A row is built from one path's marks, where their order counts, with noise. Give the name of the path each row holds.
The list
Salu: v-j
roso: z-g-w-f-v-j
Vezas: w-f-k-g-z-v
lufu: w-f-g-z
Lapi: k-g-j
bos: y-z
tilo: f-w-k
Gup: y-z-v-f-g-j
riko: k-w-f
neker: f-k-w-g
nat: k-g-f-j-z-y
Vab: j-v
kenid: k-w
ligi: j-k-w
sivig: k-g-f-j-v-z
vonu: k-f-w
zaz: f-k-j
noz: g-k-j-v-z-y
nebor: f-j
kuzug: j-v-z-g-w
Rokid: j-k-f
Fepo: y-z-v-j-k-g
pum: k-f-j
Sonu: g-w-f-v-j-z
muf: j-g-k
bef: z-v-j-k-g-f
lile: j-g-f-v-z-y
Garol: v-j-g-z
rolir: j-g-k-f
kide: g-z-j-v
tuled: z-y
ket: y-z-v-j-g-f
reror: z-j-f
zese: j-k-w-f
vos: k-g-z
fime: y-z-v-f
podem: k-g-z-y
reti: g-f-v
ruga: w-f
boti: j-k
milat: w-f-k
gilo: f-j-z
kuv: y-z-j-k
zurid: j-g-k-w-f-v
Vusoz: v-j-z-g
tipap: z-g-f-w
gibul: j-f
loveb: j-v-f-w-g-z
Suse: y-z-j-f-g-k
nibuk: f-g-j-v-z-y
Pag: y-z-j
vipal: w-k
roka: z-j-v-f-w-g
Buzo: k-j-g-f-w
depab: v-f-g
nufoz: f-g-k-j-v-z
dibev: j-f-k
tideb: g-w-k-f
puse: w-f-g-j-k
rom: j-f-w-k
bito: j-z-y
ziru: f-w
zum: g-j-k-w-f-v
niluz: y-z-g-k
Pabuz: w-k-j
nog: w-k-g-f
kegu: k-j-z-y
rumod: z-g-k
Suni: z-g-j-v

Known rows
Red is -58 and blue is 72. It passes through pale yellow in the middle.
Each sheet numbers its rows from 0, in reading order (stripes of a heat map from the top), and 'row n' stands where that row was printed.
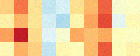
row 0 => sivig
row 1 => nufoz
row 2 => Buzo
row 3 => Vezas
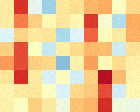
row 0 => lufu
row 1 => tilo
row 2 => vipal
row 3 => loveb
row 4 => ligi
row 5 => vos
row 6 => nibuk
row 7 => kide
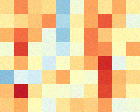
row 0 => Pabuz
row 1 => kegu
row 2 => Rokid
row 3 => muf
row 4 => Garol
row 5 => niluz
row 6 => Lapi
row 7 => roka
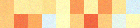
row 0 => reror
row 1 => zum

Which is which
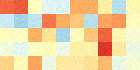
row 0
gibul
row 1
Pag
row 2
noz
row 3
Fepo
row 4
Salu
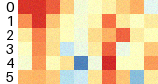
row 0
kenid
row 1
zese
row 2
nat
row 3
milat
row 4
boti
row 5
Vab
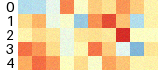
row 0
kuv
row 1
gilo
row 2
Suni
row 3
ziru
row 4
tideb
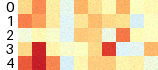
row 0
roso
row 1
ruga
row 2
Gup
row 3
rom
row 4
vonu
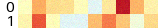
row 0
podem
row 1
puse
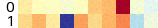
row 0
Vusoz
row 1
depab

